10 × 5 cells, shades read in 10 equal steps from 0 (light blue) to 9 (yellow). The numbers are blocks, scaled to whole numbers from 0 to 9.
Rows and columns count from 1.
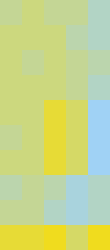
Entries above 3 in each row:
4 3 4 4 4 4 4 1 2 5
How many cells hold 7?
0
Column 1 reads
4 5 5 5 5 4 5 3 4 8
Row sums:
19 20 21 21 24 23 24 13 13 40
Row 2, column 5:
2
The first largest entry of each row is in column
2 1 1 1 3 3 3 2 1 3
